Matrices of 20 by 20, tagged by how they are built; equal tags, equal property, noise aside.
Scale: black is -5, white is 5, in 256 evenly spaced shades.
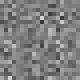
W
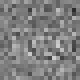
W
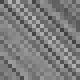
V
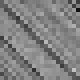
V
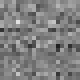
W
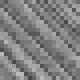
V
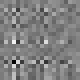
W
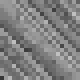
V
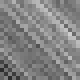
V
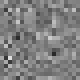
W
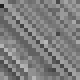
V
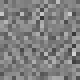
W
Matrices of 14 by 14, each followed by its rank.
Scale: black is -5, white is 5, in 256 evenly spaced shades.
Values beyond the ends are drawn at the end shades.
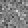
full rank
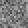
full rank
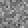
full rank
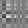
one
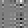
one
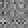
three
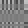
one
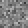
full rank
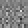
three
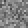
full rank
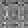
three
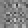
three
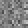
three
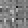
three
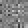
three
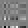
one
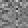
three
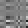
one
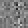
three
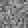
full rank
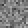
full rank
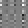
one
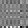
one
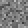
full rank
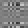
one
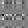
one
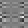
one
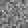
full rank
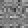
three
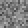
full rank
